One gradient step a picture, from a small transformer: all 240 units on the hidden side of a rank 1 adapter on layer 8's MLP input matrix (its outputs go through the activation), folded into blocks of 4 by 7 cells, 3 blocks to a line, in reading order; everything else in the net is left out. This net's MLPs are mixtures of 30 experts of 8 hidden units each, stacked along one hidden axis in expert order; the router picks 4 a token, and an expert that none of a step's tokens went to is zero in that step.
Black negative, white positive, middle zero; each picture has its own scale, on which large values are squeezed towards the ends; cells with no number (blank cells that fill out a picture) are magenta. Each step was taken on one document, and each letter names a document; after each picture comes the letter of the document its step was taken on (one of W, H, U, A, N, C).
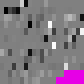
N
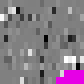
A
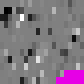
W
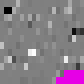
W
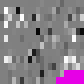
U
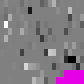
A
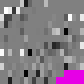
N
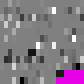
U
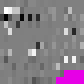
W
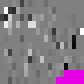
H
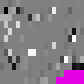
U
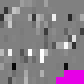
N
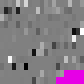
W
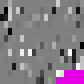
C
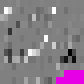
U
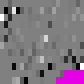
C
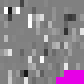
N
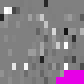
N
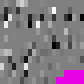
H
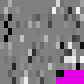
C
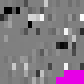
N
